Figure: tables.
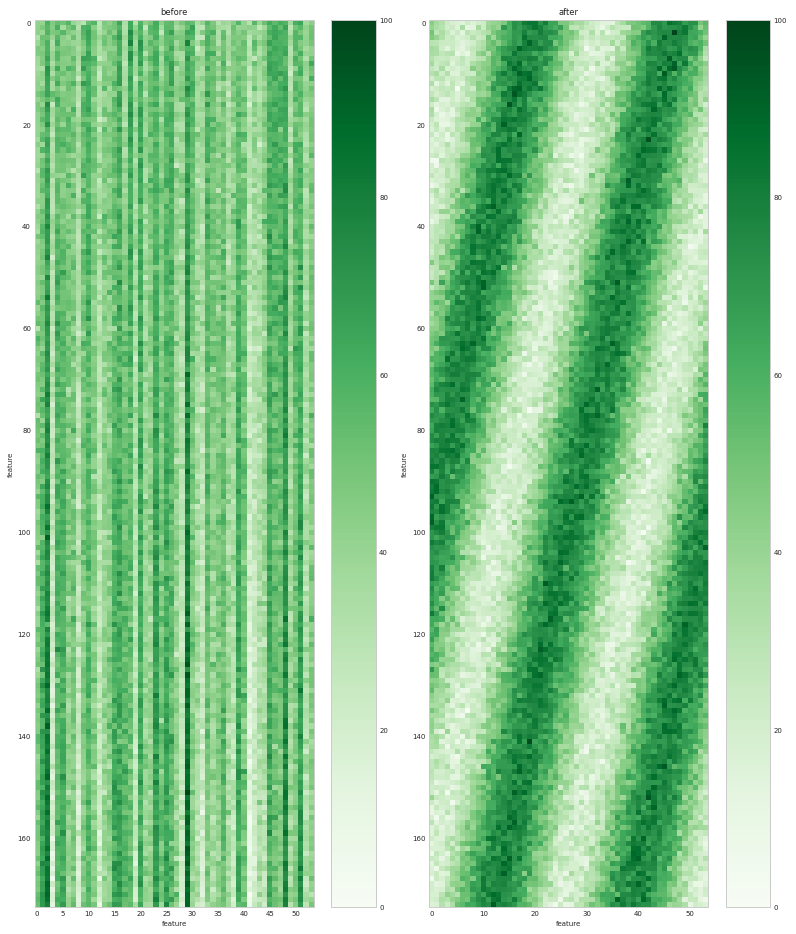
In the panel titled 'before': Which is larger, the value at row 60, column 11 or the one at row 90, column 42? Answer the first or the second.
the first
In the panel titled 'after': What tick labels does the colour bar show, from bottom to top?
0, 20, 40, 60, 80, 100
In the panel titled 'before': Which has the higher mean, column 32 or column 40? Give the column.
40
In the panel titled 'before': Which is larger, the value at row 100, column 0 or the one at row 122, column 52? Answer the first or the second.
the first
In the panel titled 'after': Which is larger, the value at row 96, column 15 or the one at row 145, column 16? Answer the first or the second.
the second
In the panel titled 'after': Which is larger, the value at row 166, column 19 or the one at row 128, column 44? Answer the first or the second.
the second
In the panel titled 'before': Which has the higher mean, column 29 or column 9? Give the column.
29
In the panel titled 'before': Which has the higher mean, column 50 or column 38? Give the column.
50
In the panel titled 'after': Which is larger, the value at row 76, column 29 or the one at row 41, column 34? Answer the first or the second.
the first
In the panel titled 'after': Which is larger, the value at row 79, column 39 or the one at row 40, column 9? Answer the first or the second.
the second
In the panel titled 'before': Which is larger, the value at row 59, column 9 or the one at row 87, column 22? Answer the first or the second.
the first
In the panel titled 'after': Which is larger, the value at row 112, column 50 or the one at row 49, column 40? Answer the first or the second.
the first
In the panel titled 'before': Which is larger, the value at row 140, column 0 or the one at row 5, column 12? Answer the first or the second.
the first
